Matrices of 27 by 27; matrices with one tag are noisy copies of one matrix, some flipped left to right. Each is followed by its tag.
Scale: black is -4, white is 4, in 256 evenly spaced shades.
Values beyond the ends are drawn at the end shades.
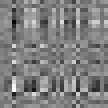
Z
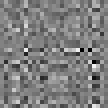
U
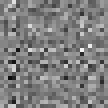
U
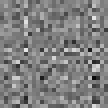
U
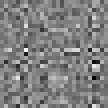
U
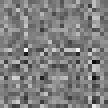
U
